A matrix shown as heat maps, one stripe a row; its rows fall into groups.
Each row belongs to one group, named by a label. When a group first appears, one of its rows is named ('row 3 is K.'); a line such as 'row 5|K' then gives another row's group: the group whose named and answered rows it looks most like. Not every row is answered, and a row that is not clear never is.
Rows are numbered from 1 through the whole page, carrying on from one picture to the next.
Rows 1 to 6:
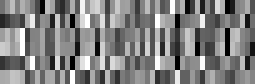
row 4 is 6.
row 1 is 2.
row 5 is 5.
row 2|5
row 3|6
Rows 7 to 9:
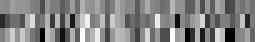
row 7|2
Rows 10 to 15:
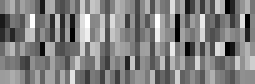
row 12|5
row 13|2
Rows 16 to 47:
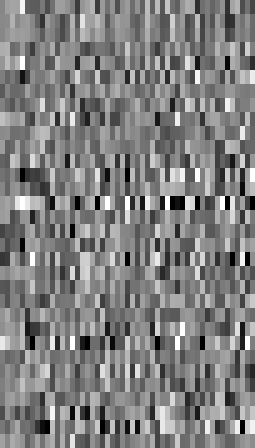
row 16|6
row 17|2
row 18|2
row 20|6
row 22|5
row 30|6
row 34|5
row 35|2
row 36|5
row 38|6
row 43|6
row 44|2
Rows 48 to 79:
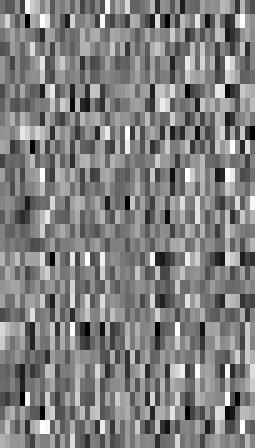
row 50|2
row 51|5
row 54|2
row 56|2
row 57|6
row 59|5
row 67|6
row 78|6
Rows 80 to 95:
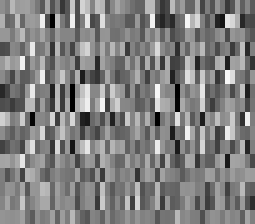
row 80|2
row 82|6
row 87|5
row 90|5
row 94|6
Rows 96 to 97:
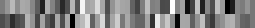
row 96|2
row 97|5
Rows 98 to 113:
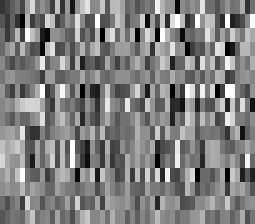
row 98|5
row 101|2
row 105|6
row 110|6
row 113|5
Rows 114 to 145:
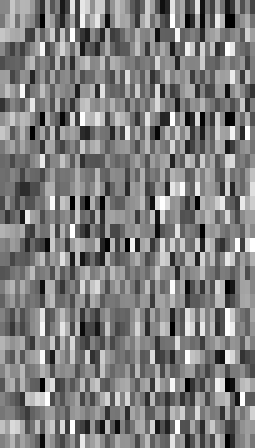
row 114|2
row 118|5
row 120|6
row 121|5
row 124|2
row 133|5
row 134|2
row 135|2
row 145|2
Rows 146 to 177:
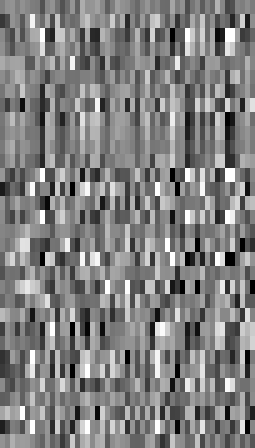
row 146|2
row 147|5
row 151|6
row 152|2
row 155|2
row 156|2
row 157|2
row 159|5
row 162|6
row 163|6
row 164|2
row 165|5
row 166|6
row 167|6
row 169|2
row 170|2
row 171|5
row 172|5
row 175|6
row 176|5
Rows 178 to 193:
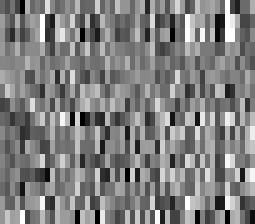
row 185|5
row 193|6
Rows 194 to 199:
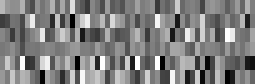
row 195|5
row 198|6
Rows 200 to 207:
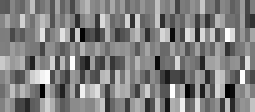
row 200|5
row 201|6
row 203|2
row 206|2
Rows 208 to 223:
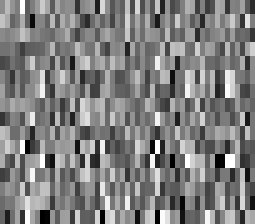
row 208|6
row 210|6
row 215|2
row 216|5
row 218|6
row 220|5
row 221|6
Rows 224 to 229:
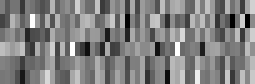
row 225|5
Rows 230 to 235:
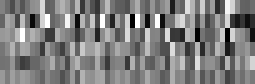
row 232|6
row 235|2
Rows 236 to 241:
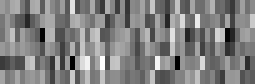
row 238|2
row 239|2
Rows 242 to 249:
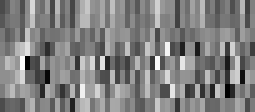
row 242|5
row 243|5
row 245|6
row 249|5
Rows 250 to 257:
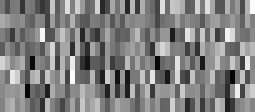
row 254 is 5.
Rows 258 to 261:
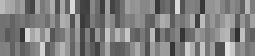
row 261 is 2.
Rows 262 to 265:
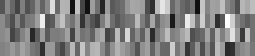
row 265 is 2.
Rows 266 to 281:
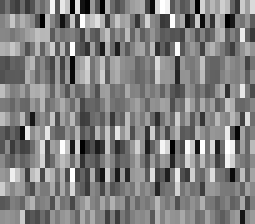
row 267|2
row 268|6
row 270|5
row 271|5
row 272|6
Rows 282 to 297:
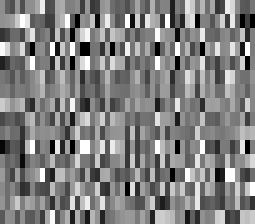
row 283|6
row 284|5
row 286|5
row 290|5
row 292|5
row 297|2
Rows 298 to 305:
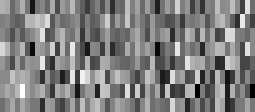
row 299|6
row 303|2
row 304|6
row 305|2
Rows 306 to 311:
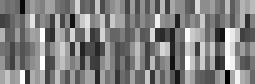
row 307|5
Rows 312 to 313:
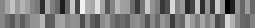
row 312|2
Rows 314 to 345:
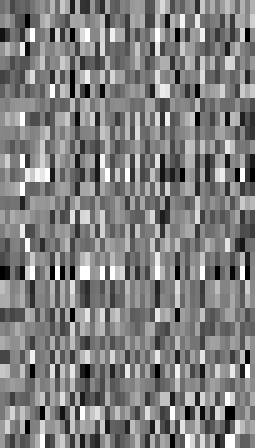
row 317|6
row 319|5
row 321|2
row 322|6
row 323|6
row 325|6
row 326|6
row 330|6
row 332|5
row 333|5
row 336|5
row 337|2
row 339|5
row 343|2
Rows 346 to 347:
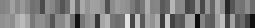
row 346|2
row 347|6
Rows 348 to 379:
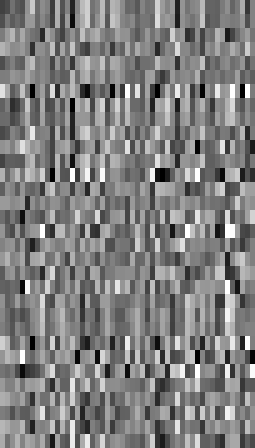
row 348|5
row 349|5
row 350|2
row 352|5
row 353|2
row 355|5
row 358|6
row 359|5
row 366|6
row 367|2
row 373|6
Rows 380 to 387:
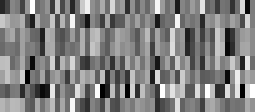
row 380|5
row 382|2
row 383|2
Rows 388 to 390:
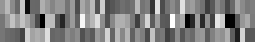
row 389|2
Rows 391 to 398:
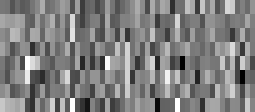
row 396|6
